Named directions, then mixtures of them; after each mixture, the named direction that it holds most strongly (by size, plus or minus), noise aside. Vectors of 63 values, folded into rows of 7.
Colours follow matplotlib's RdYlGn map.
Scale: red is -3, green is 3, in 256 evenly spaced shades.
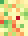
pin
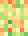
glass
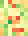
pin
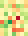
pin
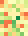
pin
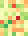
pin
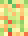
glass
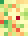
pin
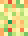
glass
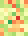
glass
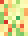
pin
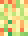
glass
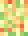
glass
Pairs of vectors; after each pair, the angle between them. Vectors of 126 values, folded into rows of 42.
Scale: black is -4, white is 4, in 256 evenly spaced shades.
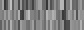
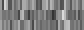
nearly opposite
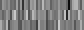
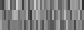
partly aligned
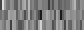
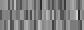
partly aligned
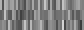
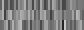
nearly opposite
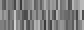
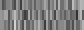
nearly parallel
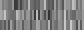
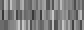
orthogonal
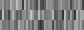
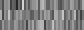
nearly opposite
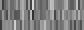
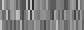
nearly opposite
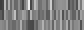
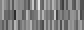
partly opposed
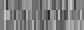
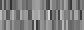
partly opposed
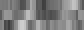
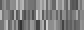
partly opposed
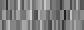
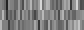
partly aligned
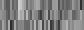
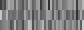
orthogonal
